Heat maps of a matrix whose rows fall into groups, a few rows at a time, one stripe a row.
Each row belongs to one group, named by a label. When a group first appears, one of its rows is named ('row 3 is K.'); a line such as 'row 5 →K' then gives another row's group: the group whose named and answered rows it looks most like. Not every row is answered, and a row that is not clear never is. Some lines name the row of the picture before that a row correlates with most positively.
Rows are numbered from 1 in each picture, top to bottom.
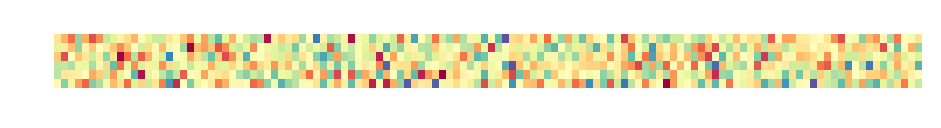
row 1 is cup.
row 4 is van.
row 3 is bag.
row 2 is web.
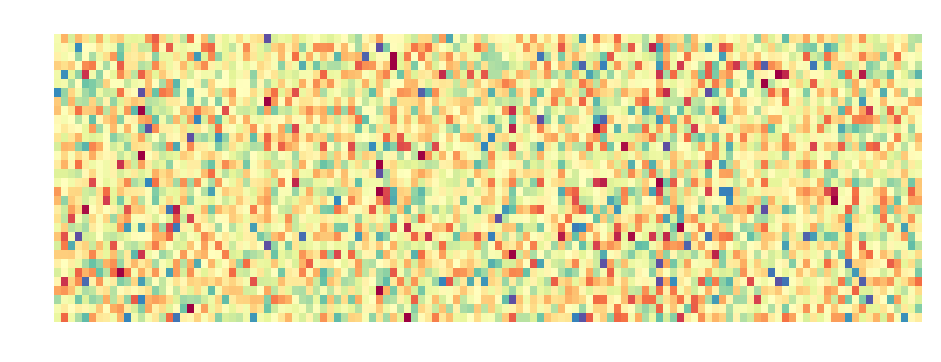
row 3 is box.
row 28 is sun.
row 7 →van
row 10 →box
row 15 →bag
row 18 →bag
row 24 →web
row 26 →box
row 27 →bag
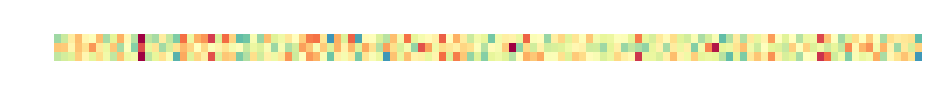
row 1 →van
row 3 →van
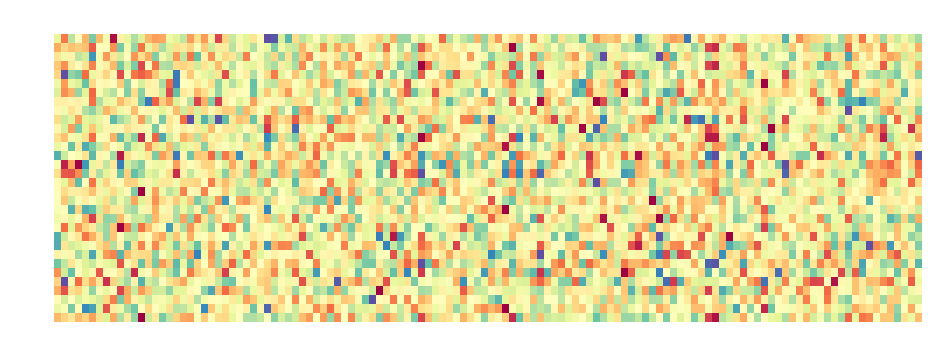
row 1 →web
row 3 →box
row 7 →cup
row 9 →box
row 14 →van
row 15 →sun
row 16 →sun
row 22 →bag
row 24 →van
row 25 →box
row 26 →van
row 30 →box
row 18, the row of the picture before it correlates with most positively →2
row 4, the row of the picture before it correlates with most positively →2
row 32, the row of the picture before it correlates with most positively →2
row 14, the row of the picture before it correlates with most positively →3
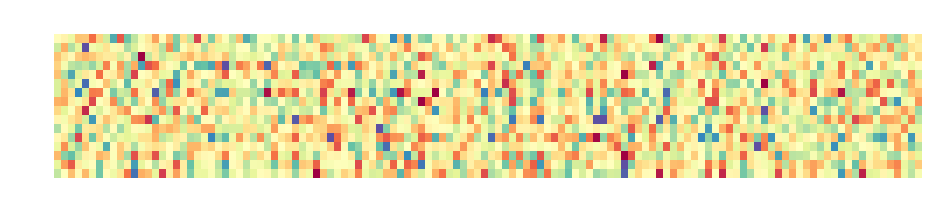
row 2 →cup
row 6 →cup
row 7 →cup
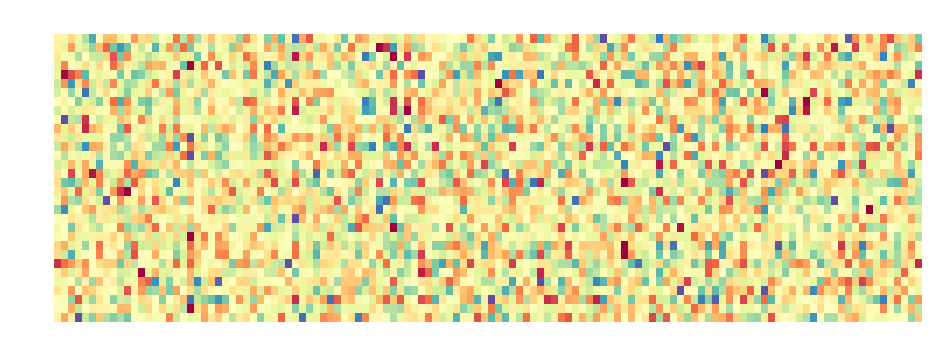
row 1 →box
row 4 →web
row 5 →sun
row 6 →web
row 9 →box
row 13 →cup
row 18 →bag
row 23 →web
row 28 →box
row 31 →web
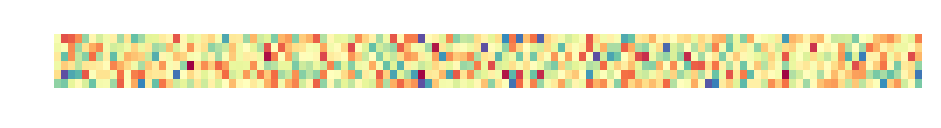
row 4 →web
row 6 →van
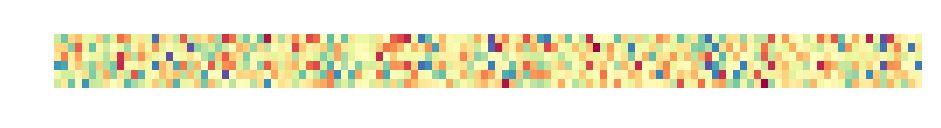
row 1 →van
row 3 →bag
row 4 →van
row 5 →van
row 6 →cup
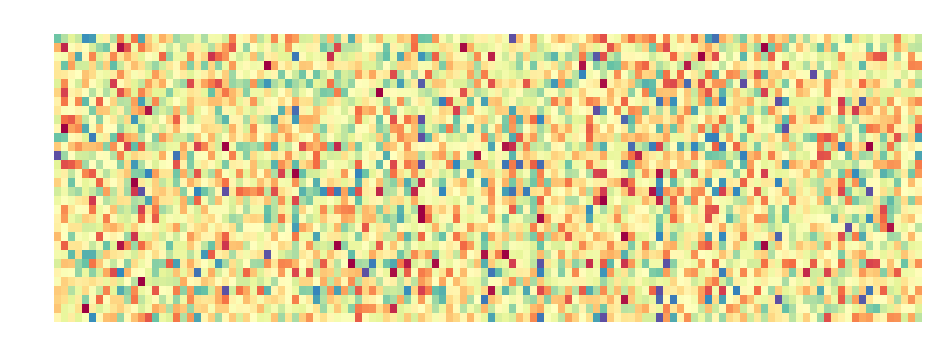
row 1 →van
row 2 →bag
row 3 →web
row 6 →web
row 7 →bag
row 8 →sun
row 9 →box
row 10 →sun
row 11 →sun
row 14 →van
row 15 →sun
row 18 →van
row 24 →bag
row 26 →cup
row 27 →box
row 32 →box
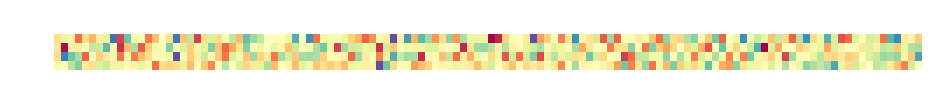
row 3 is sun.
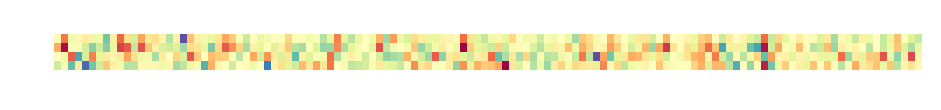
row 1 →bag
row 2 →bag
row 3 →web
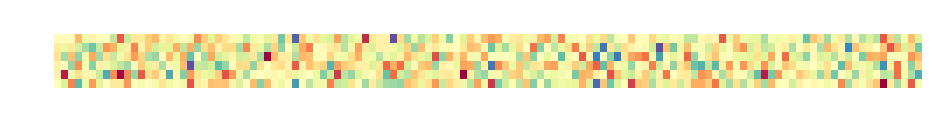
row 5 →bag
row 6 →web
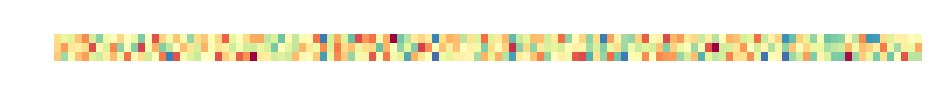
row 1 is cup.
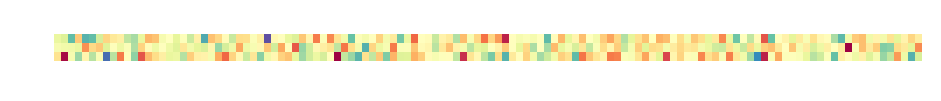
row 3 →bag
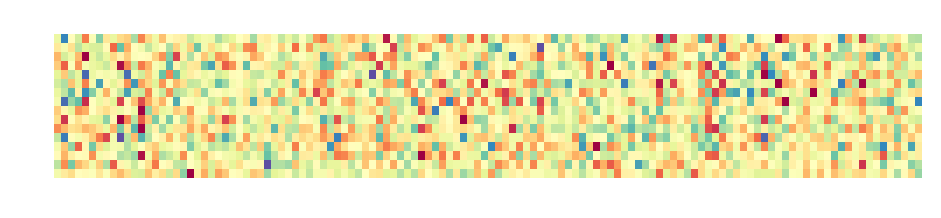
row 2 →box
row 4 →bag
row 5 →cup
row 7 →cup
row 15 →web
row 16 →web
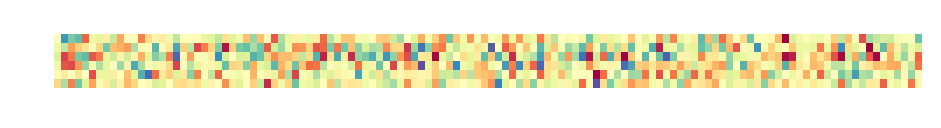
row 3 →cup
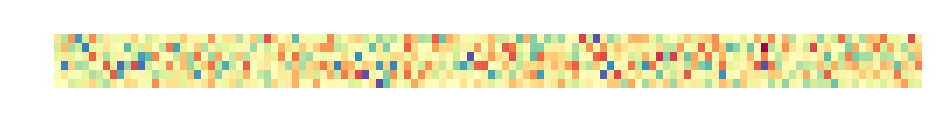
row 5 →box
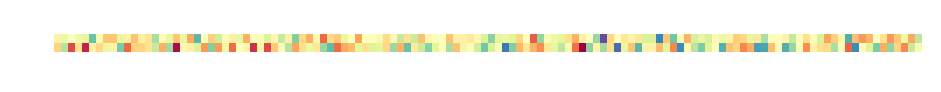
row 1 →box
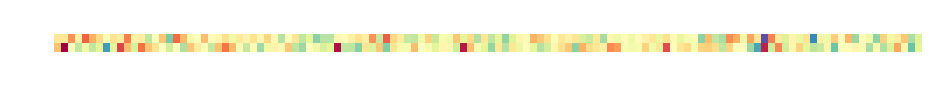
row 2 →bag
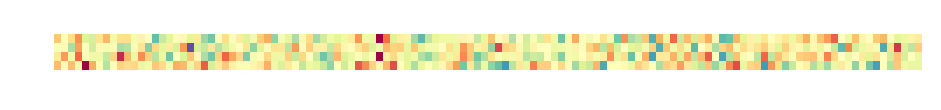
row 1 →bag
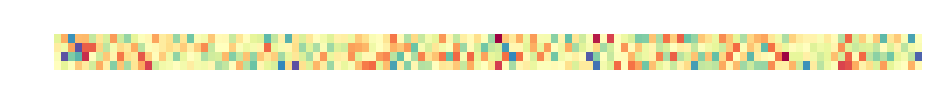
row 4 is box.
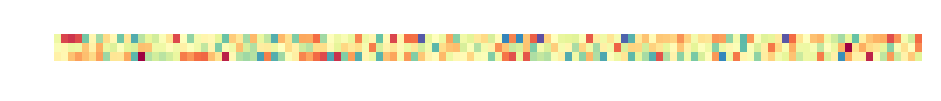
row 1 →sun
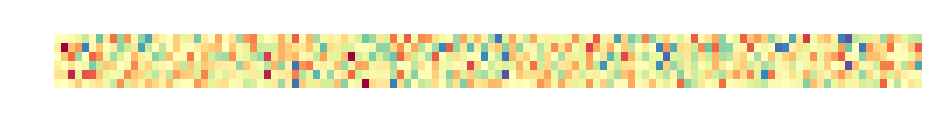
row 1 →box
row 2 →sun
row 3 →cup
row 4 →box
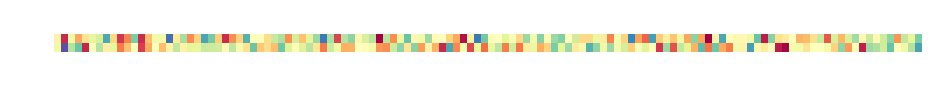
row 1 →bag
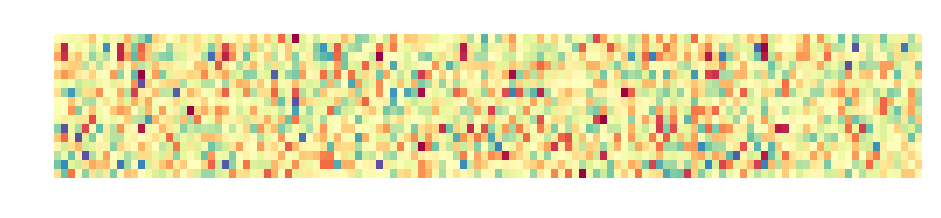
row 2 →bag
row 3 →bag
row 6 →van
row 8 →box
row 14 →cup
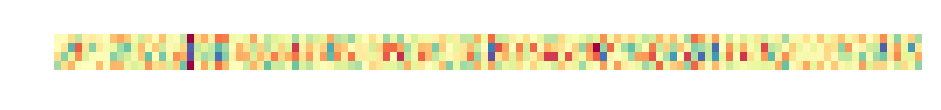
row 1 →web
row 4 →web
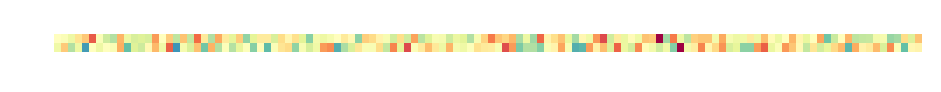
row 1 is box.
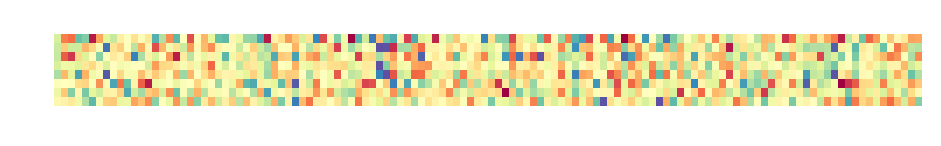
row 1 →cup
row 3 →sun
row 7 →cup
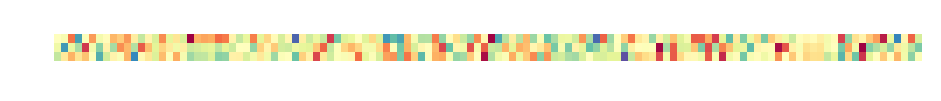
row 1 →web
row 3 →sun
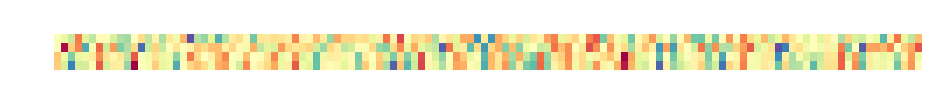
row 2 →sun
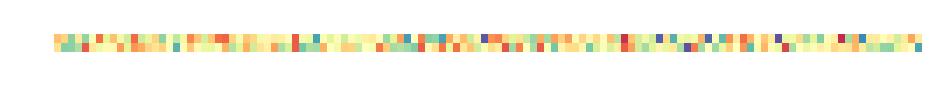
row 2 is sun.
